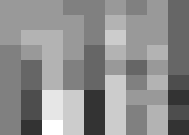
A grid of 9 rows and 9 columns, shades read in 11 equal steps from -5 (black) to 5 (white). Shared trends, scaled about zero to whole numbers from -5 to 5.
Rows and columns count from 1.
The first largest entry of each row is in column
1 6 6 3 3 6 3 3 3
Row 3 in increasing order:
-1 0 1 1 1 1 2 2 3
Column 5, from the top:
0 0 0 -1 -1 -1 -3 -3 -3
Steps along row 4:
up up down down up down up down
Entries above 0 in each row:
5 7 7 6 3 3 5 4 4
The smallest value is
-3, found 6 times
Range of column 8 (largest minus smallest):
1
